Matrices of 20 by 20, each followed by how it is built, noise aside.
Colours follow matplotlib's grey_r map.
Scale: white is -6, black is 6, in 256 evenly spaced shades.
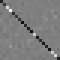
diagonal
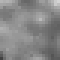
smooth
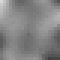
smooth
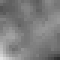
smooth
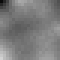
smooth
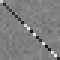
diagonal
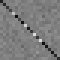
diagonal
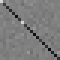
diagonal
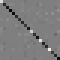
diagonal
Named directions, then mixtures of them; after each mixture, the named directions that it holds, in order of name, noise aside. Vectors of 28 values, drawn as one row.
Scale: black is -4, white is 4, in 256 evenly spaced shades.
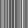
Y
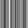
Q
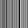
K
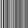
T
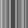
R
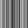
K, R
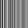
T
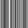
Q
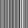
K, Y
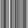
Q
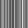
Y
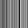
K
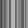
R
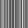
Y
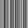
Q, Y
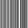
K, Q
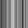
R, Y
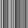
Q, T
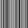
K, T
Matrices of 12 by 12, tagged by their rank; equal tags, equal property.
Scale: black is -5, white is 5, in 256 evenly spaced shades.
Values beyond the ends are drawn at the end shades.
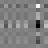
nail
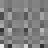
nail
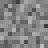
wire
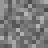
wire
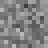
wire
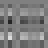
nail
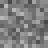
wire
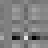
nail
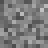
wire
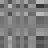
nail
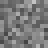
wire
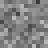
wire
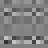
nail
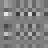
nail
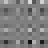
nail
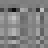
nail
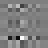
nail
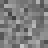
wire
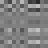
nail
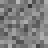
wire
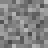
wire
